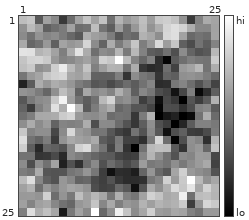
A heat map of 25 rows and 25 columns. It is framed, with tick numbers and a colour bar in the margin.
Grain: blotchy. Mirror symmetry: none. Histogram: bell-shaped. Ninth with the lowest average: middle right. Odd rows or columns: none. Stripes: none. Average level on the scale: 50%.
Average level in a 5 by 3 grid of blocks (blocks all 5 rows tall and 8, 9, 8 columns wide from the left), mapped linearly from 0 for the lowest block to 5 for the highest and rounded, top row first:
444
431
420
213
435
